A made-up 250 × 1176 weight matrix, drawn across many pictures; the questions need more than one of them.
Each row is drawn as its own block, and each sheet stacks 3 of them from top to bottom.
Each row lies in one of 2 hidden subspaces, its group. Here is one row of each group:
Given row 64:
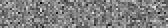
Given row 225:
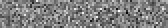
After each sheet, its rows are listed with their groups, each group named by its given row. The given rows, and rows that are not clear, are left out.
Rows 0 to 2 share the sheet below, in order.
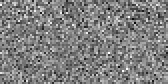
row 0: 64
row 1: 64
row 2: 225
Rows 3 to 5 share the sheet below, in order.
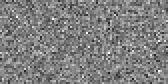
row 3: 225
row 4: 64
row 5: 64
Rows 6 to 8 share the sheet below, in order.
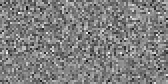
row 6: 64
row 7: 64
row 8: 64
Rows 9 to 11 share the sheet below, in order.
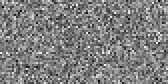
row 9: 225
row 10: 64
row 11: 225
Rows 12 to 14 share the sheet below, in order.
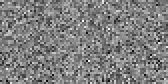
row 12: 64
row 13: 64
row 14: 64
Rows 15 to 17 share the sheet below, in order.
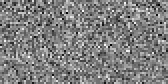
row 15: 64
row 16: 225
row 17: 225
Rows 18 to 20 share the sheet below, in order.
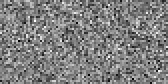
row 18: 225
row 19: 64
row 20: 64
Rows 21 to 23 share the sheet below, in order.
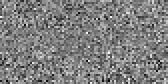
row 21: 225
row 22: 64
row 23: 64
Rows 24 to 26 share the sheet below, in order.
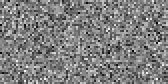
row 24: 225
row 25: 64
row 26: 225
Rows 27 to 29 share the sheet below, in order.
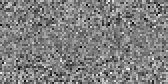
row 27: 64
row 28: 225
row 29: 225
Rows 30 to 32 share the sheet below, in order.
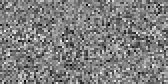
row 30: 64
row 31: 64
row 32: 225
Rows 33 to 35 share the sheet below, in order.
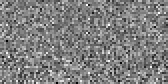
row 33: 64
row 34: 64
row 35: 225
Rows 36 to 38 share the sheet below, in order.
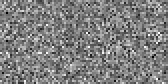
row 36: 64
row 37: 64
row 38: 225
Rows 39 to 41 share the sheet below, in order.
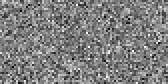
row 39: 225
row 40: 64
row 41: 225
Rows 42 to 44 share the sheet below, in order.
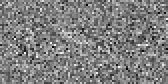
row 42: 64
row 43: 225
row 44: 225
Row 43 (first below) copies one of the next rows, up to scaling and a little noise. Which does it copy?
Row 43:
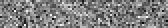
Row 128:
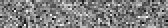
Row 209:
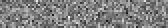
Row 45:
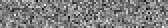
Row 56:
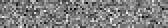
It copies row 128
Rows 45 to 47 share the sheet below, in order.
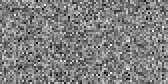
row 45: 225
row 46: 225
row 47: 225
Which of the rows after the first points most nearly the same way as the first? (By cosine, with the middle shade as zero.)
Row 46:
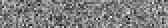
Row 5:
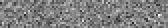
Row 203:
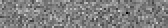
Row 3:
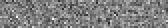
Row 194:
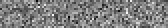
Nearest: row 194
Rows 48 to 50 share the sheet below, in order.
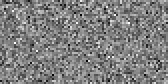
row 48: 225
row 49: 225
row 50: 64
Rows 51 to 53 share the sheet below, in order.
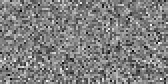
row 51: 225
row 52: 64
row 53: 64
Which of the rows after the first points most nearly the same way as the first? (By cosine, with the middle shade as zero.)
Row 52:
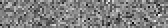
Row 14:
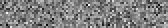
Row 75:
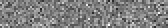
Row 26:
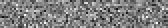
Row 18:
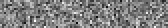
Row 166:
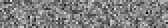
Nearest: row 14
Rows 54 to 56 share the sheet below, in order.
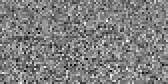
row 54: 225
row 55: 225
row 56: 225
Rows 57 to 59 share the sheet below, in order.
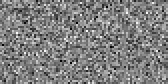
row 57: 225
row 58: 225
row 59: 225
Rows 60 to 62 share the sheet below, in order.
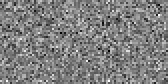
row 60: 64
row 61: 225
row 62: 64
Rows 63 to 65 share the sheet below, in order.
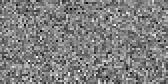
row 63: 225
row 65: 225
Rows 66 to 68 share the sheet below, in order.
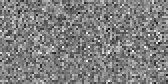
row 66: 225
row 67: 64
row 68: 64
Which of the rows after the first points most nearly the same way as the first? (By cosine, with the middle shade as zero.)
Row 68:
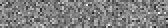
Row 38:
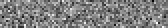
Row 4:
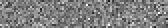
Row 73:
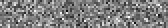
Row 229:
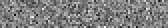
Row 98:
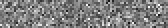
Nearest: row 4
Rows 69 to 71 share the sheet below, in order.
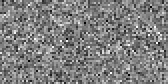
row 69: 225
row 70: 64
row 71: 225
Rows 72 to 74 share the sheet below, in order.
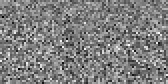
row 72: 225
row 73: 64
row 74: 64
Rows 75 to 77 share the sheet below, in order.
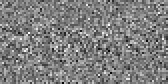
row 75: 64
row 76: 225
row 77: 225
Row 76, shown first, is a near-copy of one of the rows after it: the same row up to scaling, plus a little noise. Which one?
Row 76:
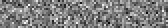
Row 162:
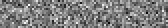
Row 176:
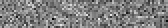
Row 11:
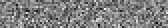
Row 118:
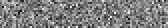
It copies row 162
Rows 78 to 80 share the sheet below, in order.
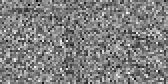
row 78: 225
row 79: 64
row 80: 64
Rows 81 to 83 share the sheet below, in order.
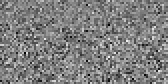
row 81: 64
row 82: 225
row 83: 64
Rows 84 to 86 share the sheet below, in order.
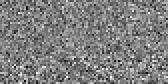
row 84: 64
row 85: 64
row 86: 225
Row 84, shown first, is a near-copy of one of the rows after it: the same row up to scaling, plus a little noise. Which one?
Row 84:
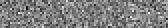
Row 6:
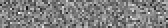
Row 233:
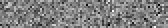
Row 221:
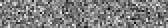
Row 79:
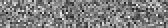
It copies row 6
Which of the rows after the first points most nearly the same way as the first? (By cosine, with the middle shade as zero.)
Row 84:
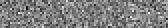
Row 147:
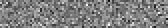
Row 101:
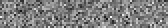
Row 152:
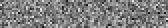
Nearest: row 147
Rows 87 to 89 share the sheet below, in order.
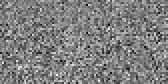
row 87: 64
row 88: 64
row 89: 225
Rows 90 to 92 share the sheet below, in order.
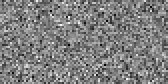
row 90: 225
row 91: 225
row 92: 225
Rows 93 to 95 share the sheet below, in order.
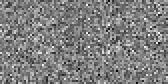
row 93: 64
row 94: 64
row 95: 225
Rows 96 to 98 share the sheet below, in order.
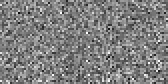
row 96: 64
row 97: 64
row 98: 64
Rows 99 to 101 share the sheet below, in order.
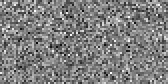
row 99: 64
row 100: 225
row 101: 225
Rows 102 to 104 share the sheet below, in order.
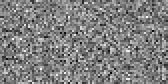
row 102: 225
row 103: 225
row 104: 225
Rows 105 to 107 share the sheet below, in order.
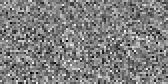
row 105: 64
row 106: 64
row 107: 225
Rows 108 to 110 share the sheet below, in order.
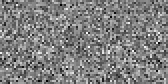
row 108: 225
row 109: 64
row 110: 64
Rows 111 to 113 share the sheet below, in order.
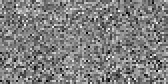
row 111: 225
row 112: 64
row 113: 64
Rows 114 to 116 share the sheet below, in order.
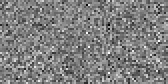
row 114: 64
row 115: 64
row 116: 64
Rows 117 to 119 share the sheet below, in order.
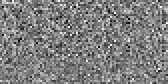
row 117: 225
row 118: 225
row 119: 64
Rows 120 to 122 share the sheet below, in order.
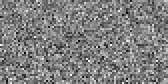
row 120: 225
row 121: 225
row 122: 64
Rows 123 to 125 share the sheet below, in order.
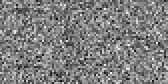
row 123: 225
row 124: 64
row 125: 225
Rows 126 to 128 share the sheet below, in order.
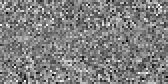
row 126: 64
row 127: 225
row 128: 225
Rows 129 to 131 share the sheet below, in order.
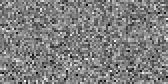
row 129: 64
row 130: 225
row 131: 225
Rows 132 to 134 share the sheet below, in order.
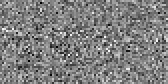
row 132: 64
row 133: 225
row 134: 225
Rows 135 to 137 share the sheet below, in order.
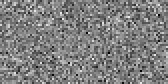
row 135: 64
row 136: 64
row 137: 225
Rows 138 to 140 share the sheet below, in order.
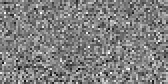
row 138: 225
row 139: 64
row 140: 225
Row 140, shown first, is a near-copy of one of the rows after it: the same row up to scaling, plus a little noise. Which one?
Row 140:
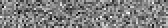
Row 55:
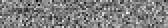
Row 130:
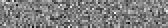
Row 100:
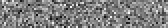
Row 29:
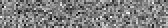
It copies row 29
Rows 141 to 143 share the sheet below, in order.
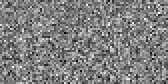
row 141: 64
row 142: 225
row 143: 225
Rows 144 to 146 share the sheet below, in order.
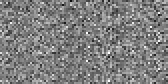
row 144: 64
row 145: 64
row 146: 64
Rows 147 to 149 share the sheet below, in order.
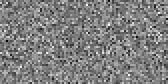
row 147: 64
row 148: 64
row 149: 225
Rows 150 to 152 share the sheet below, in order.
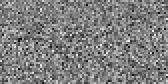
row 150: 64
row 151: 225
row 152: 64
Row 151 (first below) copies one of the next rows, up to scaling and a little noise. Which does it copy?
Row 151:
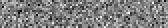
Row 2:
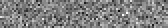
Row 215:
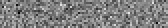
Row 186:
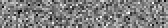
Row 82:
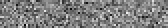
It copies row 186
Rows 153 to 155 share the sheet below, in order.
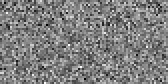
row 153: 64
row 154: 225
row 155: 225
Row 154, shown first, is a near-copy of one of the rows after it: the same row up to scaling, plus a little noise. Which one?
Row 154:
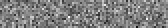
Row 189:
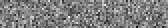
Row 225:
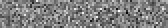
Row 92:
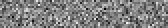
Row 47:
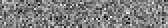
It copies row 189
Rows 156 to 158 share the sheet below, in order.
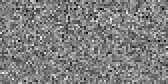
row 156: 225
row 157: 64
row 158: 225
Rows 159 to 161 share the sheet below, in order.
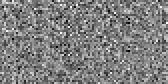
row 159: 225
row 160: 225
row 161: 225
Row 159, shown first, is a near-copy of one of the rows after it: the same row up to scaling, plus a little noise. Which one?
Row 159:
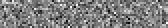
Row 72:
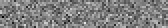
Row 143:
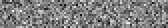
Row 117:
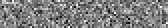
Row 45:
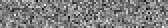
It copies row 117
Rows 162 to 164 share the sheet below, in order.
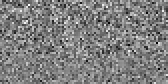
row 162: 225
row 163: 64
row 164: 64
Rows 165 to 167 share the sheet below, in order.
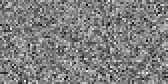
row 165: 64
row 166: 225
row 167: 225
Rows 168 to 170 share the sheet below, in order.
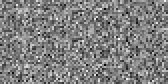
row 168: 225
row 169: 225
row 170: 225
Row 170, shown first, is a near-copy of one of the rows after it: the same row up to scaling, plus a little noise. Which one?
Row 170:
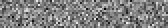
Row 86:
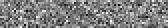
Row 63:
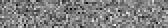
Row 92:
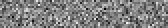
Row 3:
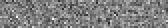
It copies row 92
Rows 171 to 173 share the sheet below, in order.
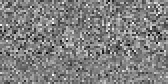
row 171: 64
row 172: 64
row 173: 225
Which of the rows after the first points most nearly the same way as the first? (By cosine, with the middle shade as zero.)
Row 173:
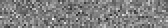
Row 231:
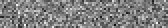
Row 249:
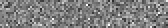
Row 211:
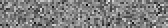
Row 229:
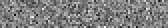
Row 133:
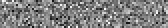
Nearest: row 229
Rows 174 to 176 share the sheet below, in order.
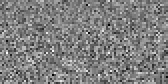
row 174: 64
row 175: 64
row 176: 225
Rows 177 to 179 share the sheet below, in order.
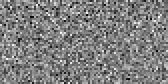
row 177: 225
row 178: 225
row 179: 225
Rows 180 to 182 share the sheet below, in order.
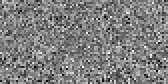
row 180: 225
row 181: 64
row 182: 64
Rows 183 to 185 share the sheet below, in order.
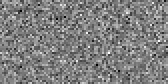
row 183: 225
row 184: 64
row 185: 225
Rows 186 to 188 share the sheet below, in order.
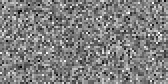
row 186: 225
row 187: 64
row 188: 225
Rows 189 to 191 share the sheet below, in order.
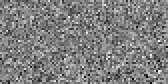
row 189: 225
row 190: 64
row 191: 64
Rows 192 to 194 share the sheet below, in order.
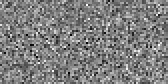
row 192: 64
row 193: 225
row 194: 225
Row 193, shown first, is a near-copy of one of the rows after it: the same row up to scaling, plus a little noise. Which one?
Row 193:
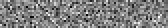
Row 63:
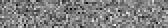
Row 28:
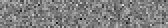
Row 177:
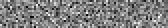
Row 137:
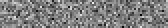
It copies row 177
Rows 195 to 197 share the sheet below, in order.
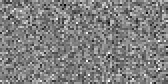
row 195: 225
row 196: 64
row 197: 64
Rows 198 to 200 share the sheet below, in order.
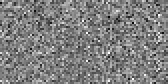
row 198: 64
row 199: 64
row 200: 64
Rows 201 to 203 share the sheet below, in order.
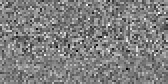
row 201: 64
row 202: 225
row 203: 225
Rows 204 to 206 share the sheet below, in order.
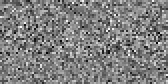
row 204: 225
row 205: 64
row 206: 64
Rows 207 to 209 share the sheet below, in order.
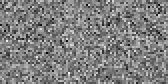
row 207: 64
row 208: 64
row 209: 225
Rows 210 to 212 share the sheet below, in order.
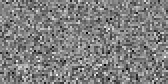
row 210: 225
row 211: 64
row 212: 225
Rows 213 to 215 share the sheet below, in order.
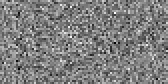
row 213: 225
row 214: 225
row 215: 225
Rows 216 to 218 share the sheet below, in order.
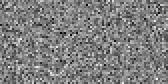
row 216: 64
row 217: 225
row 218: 225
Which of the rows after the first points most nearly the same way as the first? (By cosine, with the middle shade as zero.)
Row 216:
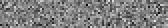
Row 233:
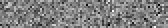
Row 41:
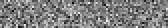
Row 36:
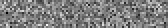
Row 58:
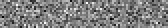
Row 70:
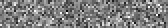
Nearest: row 233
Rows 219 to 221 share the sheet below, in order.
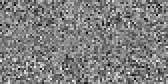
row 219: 64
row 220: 64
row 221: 64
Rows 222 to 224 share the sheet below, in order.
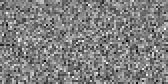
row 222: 64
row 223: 225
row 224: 225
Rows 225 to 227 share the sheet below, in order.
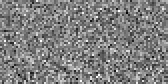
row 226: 225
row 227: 225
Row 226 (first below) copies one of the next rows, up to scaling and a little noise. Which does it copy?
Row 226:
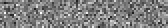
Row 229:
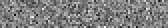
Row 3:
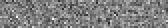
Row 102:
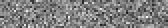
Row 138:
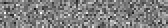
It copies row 138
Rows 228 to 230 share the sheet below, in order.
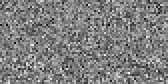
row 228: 64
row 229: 225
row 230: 64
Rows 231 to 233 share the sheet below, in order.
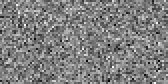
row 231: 225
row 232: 64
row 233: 64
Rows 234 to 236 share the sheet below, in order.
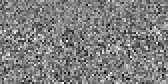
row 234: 64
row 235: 64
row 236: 225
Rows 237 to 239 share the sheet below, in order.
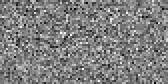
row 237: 225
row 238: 225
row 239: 225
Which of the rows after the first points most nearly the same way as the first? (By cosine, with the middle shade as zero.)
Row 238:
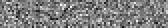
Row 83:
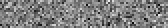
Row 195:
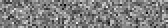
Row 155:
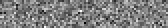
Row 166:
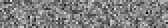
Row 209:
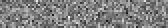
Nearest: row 155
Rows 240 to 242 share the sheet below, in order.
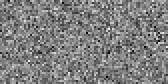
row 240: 225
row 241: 64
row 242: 225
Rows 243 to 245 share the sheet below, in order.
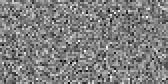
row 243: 225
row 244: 225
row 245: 225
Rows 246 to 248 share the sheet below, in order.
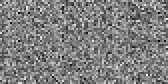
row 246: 64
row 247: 64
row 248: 225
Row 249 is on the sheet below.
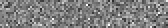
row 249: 64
